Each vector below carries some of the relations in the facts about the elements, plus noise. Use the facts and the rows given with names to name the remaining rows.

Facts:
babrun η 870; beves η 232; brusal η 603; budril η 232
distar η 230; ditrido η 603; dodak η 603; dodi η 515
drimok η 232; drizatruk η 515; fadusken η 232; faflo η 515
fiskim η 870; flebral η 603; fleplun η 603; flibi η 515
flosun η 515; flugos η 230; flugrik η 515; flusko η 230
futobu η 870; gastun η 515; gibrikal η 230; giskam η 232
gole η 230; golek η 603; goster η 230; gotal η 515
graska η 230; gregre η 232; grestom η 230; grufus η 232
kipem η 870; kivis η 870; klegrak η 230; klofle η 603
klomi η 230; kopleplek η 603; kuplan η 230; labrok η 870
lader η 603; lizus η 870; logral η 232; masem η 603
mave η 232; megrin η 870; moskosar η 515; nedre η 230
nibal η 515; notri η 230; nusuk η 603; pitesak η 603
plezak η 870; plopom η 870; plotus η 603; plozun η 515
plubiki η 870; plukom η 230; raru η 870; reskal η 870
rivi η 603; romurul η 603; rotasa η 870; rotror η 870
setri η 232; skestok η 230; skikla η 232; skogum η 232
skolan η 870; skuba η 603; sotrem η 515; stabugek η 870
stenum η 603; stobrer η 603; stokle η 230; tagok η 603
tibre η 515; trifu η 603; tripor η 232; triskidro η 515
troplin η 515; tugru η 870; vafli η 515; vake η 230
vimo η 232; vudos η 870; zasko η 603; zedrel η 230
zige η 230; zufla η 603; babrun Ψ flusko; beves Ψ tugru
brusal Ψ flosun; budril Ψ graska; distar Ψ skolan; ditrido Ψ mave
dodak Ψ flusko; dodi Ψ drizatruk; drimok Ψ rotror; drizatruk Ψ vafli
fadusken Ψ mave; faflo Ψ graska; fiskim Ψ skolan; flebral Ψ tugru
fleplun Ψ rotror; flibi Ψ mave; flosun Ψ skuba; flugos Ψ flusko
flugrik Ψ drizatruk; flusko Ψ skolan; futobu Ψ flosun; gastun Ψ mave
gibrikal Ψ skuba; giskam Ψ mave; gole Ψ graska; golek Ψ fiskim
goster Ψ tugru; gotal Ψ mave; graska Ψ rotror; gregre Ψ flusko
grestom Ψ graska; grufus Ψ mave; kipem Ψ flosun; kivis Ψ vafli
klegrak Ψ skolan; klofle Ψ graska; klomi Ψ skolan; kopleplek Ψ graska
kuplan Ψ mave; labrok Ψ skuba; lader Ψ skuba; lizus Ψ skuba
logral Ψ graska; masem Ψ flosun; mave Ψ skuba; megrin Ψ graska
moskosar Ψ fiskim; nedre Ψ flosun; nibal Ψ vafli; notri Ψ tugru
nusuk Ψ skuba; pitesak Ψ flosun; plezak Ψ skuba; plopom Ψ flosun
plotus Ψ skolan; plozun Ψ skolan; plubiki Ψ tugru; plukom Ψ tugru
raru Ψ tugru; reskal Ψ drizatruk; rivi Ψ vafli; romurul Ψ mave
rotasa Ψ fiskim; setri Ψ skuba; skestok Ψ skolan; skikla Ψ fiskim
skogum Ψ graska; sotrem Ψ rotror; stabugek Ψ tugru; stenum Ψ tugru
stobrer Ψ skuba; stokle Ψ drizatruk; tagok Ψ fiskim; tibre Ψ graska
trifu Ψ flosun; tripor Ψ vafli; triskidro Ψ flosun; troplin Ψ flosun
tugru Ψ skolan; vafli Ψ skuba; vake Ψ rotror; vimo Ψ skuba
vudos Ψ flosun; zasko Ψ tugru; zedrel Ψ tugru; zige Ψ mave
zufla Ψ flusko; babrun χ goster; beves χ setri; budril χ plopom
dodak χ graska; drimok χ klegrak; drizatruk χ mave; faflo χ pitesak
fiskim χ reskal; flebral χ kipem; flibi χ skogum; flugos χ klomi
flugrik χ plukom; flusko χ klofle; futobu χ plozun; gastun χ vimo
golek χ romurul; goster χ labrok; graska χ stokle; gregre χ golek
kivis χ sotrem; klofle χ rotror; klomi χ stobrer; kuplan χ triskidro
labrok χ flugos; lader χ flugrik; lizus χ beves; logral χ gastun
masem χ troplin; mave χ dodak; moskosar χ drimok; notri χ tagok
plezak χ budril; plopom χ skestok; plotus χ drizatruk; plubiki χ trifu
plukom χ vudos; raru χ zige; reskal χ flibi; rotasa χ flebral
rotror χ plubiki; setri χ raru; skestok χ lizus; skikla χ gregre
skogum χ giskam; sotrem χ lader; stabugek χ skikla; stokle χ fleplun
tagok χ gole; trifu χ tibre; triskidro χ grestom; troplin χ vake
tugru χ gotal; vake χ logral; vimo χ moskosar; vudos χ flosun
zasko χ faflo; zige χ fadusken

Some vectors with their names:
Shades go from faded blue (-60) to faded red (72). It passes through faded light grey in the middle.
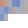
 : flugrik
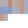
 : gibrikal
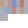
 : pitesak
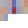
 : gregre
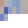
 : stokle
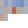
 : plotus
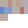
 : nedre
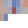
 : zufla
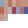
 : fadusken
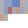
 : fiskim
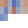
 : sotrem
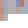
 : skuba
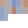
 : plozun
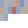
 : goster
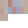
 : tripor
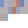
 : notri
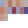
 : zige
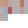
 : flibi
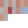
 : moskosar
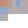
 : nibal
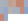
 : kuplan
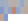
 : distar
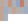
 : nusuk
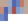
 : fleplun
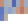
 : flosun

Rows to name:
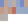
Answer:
stabugek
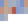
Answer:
plubiki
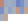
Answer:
drizatruk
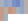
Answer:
skolan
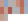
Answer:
mave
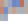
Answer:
lader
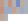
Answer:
rivi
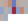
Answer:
skogum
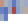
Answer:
graska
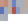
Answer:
faflo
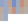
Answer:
skikla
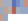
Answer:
babrun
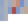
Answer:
plukom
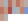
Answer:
vimo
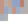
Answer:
stobrer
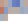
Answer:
kivis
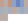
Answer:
reskal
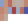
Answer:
setri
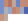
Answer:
lizus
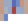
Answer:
dodak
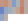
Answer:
triskidro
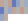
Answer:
vudos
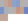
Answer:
futobu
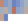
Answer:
flusko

